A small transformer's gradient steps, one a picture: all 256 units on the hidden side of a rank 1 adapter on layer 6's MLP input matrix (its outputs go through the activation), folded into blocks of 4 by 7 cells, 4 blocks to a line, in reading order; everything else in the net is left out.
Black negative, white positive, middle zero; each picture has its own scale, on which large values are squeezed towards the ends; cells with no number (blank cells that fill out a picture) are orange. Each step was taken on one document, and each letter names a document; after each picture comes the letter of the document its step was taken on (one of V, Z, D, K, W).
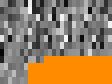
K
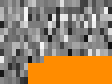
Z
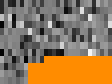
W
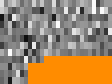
W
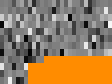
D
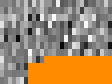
Z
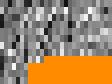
K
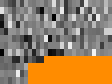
W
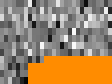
Z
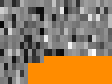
W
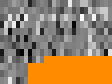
D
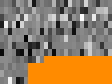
D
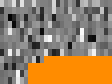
W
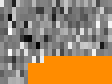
W
